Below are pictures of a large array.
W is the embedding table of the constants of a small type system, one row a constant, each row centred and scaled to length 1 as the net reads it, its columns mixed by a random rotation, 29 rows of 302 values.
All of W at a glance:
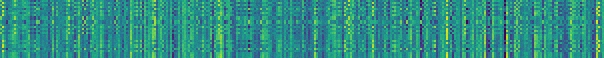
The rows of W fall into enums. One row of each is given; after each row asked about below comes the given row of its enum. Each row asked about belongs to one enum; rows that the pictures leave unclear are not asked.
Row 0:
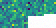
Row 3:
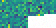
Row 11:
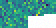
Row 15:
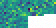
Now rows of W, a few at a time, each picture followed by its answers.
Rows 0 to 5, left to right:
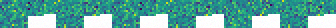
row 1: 3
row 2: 0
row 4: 11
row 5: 3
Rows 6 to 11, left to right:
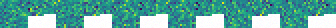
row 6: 15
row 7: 3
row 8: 0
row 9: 0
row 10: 11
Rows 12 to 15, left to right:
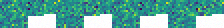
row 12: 0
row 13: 3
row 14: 0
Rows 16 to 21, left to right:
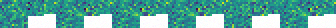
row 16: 0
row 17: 15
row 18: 15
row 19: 15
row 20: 3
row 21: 15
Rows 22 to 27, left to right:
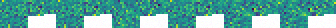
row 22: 3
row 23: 3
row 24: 11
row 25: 3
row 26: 15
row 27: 15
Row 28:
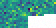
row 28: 15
